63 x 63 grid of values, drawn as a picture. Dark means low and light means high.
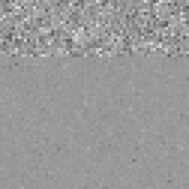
A few values lie far out on both sides of the bulk. There are no regular stripes. Neither half mirrors the other. There is no overall slope. A horizontal seam about 30% of the way down splits the table, and the bottom part is calmer. Fine speckle covers the field.
